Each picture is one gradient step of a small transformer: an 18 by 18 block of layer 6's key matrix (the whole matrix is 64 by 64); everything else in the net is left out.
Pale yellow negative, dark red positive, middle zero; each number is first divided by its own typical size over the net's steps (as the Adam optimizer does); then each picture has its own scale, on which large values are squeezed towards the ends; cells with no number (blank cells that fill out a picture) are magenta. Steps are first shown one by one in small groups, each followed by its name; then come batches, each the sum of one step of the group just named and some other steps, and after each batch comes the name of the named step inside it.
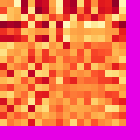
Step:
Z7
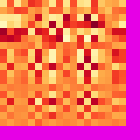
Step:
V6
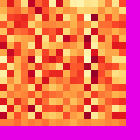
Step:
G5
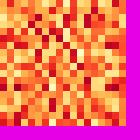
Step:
V6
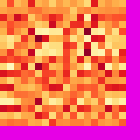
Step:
G5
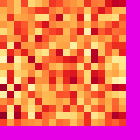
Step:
Z7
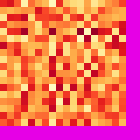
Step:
G5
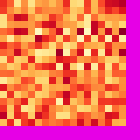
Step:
Z7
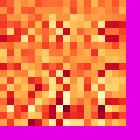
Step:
Z7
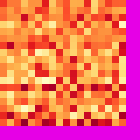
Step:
Z7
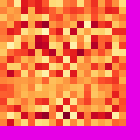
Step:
Z7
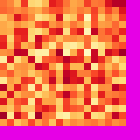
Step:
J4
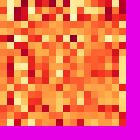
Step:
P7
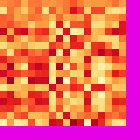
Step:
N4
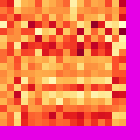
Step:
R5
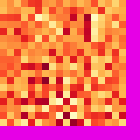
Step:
N4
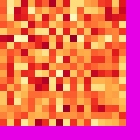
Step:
P7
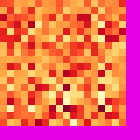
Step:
R5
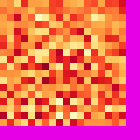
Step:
J4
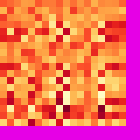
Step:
N4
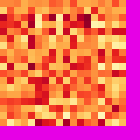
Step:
N4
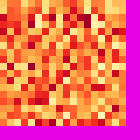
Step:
N4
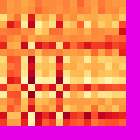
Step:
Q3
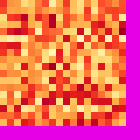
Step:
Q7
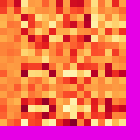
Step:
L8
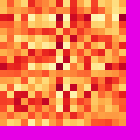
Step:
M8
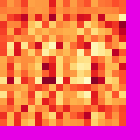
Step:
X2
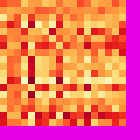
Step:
Q3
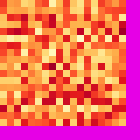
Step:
Q7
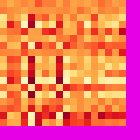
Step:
Q3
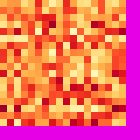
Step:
Q7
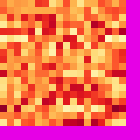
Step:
Q7
